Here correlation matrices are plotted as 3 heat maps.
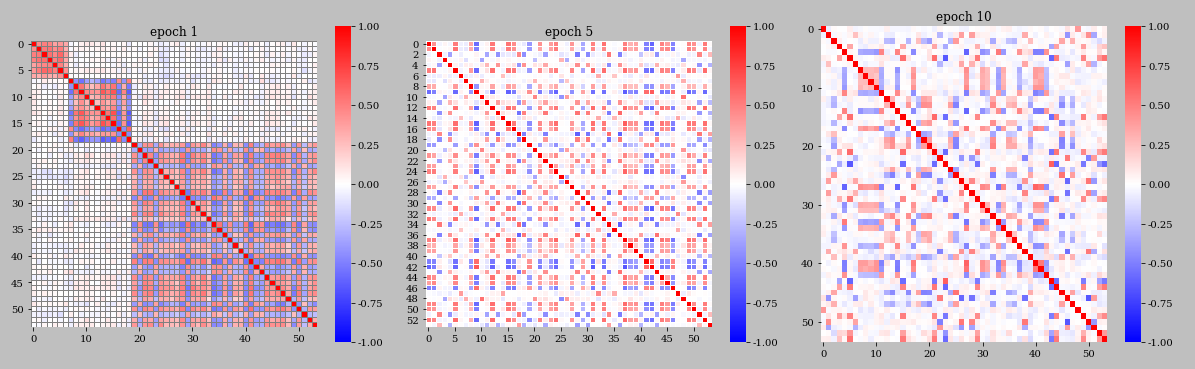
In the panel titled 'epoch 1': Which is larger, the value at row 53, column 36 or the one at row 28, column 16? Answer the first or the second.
the first
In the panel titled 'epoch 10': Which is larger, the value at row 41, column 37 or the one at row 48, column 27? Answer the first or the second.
the second
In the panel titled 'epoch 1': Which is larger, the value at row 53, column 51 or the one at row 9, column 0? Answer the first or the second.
the second
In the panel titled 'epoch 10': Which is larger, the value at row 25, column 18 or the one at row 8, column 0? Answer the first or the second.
the first
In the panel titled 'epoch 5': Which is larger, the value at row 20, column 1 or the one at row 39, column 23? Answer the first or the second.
the second
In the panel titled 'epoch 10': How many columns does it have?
54
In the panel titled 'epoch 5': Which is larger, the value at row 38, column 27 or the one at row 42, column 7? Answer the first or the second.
the first
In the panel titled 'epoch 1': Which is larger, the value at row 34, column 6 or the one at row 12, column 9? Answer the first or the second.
the second
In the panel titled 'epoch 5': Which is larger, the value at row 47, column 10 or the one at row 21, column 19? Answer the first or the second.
the first
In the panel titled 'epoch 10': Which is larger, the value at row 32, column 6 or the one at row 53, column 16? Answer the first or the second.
the second
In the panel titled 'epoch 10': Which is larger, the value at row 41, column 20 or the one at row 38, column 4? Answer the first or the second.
the second
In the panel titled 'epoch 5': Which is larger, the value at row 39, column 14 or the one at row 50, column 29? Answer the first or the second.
the first
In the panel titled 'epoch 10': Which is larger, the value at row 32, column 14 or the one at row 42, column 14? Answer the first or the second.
the second
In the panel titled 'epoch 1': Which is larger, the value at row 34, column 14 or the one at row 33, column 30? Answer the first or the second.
the second
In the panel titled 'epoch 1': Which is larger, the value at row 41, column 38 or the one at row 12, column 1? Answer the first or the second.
the first
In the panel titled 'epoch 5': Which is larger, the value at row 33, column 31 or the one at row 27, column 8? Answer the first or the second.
the first
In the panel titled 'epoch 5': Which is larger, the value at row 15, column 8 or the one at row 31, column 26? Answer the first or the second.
the first
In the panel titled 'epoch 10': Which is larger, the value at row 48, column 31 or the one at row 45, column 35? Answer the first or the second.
the first
